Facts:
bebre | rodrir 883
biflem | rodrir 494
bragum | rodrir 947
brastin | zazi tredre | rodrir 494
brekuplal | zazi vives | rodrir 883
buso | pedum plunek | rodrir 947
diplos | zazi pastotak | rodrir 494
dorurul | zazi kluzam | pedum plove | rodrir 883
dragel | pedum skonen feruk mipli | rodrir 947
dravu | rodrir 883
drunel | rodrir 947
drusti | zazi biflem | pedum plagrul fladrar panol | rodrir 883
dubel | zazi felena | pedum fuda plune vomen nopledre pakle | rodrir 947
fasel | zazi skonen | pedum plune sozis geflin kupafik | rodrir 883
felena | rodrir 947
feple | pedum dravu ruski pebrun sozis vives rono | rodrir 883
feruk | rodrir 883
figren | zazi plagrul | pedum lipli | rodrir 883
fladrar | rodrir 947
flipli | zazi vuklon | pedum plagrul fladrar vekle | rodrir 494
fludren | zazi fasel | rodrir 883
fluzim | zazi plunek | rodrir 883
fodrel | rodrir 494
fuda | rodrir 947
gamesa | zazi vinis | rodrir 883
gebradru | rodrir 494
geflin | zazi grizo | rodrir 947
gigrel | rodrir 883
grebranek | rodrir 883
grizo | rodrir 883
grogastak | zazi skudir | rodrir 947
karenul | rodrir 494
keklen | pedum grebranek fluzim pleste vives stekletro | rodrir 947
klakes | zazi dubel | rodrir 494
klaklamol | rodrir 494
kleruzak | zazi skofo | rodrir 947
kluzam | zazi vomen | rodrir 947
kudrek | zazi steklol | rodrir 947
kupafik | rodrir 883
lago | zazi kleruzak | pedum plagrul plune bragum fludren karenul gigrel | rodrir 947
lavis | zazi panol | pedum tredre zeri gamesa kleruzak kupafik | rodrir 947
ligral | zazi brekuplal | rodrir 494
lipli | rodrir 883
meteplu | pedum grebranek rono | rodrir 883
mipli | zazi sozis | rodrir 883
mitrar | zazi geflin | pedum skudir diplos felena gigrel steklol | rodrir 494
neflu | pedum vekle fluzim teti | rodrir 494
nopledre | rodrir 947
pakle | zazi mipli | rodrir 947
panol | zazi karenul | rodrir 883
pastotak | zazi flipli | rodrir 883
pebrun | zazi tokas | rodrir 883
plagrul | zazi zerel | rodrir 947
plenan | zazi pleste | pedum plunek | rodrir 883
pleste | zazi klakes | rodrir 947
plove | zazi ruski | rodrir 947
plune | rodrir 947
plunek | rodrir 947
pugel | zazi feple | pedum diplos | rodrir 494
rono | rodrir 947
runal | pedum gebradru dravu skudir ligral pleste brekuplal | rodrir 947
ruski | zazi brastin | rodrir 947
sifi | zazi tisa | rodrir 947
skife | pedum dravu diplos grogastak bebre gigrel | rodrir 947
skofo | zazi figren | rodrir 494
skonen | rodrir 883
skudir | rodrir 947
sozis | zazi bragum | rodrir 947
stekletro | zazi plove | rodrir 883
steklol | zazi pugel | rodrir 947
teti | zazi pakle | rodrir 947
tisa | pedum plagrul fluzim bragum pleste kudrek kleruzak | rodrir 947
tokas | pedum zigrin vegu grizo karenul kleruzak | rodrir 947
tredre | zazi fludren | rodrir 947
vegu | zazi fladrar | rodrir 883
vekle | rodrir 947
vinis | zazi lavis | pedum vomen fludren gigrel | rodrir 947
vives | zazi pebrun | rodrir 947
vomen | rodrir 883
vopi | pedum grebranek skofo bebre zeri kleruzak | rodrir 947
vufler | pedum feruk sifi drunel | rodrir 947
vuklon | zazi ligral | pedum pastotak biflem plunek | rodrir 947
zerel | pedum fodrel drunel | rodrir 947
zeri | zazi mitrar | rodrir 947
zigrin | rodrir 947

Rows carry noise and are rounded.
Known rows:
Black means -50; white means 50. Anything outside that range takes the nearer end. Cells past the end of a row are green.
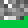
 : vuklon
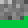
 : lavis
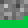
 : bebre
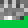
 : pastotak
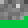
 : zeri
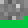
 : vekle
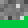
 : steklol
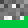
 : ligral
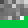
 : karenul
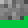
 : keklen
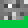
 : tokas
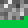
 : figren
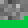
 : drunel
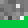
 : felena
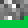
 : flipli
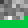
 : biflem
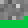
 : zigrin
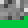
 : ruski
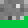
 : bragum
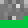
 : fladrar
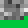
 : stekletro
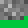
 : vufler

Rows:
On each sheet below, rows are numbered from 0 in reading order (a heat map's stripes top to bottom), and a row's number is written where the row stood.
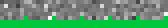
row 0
mipli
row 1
kleruzak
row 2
plune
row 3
skudir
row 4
buso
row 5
pakle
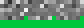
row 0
plove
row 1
fodrel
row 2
panol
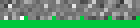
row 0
vives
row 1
geflin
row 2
teti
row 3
feple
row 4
tredre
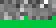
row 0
brekuplal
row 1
brastin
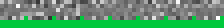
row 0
plagrul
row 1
skonen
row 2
plenan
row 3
klakes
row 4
kluzam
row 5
plunek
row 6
zerel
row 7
skofo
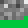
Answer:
grizo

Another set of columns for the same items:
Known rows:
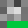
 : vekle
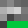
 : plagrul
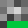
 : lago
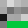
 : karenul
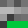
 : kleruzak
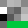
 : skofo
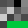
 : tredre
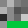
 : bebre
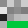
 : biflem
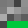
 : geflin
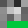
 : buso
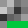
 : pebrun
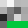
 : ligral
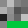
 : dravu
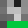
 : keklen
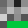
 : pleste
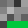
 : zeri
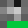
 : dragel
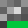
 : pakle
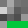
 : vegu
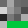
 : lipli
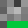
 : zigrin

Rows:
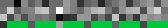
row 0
ruski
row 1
drunel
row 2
figren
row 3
sifi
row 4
dubel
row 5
bragum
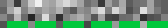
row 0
tokas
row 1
flipli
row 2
diplos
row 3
lavis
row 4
stekletro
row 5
dorurul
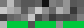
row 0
drusti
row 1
plove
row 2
fasel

